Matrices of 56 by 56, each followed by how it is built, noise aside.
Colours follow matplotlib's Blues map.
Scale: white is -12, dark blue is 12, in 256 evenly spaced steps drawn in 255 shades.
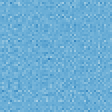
low rank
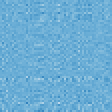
low rank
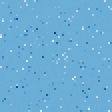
sparse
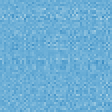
low rank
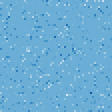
sparse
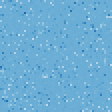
sparse
